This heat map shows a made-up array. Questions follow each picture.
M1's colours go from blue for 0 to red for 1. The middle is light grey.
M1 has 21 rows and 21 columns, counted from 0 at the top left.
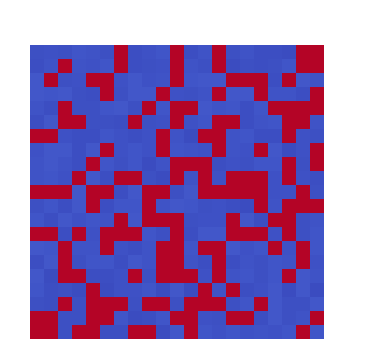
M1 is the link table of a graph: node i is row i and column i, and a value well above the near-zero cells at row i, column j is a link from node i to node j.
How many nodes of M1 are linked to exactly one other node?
0
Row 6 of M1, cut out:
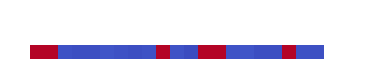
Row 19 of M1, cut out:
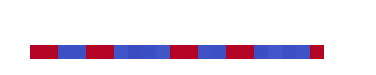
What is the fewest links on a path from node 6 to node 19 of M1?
2
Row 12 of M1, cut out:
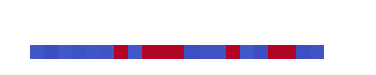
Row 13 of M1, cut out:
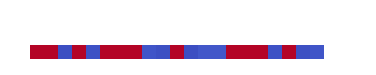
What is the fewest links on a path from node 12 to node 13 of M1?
2
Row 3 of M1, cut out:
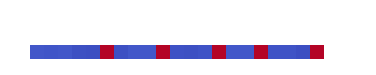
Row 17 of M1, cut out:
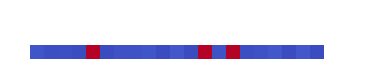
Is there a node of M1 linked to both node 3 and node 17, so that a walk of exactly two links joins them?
no
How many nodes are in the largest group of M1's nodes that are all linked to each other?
4
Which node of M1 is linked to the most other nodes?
node 10
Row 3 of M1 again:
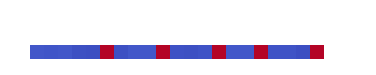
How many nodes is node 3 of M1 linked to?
5
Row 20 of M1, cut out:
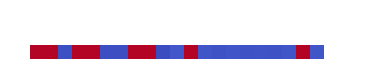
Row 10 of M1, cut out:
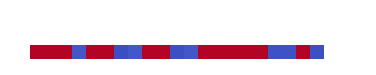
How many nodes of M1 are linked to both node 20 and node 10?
5
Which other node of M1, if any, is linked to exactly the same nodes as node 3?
node 7
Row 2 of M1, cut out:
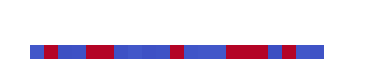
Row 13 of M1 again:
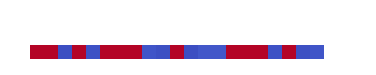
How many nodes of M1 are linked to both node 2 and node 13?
7
